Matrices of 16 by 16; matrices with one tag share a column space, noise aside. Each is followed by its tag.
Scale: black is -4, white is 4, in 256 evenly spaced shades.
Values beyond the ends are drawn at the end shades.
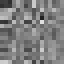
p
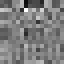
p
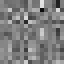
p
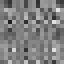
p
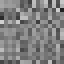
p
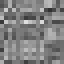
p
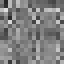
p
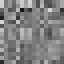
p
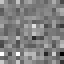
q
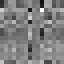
p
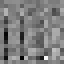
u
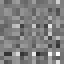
q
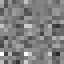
q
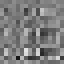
u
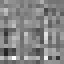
u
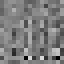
u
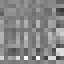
u
